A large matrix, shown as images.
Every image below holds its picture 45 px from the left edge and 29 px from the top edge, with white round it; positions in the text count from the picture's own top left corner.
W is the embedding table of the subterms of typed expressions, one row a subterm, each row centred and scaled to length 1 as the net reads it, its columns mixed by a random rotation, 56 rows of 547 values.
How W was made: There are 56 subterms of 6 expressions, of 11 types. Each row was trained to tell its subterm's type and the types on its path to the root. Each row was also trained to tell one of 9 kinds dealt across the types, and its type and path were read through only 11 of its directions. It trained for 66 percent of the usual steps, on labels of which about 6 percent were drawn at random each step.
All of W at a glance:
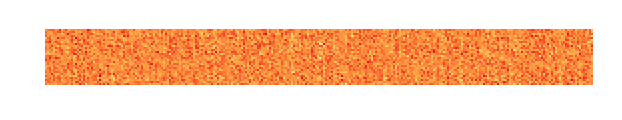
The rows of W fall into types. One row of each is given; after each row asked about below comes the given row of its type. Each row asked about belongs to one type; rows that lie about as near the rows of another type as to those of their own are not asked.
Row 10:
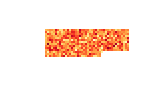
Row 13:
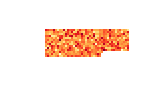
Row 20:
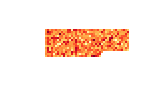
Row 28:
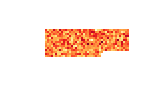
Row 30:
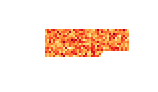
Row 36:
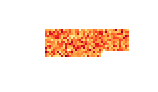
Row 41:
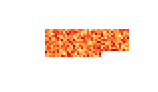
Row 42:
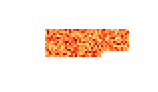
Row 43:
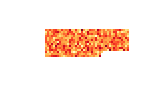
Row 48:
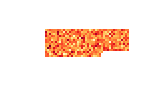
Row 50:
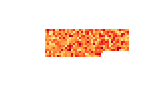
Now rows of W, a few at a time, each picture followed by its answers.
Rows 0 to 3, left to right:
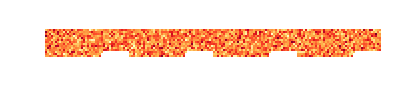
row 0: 48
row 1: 50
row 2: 41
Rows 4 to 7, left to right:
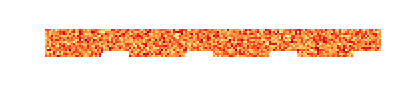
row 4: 50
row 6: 30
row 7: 43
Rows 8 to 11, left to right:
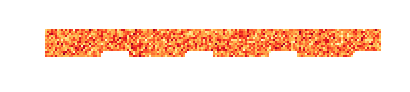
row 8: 30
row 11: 20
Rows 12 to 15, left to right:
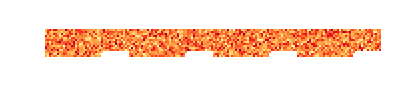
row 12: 42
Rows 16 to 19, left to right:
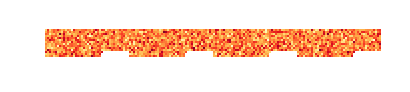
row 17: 50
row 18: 42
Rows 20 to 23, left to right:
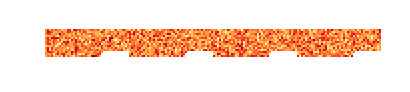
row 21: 48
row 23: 42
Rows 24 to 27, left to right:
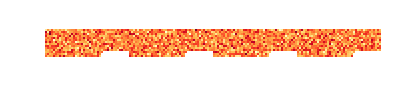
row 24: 48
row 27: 43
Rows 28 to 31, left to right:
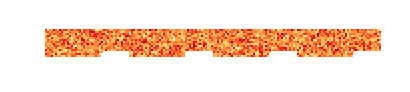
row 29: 42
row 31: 13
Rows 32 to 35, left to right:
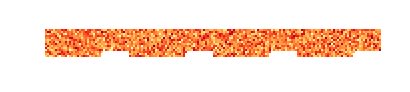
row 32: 30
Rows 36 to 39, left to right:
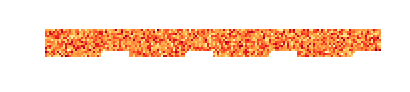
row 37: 43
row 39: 30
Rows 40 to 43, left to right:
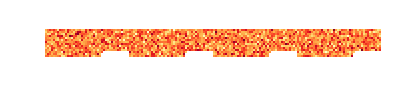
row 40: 13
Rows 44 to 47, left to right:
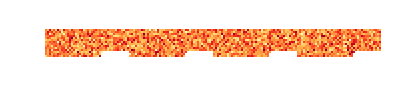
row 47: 50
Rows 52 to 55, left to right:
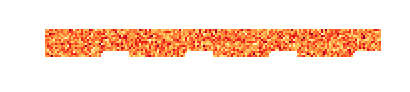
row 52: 28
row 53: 36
